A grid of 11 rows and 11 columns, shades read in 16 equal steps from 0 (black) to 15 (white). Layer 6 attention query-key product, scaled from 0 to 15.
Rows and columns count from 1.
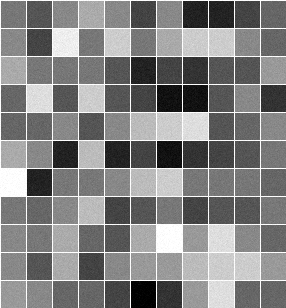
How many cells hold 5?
15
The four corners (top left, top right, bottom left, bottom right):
7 6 9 6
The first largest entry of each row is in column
4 3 1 2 8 4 1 4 7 9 9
